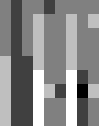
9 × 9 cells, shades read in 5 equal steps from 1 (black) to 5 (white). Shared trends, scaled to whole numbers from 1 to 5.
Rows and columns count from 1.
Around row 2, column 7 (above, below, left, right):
3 4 3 3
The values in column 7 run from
3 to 5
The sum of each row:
25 29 28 28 28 29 29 29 29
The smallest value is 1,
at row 7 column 8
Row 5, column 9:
3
